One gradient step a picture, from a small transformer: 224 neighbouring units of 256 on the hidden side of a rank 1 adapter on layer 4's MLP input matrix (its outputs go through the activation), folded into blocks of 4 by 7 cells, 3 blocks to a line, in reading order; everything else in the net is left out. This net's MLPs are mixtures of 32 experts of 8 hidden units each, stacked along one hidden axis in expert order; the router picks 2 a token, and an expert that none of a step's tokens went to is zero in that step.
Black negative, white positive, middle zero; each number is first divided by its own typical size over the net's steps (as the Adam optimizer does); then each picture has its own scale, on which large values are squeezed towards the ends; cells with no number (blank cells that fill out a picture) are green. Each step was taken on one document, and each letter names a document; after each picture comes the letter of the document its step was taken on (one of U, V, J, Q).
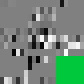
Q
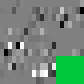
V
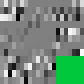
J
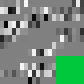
J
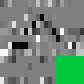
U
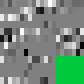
U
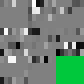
U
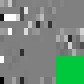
U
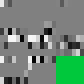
Q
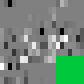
Q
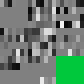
Q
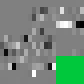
V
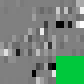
V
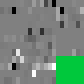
V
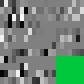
J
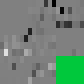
V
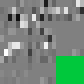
V
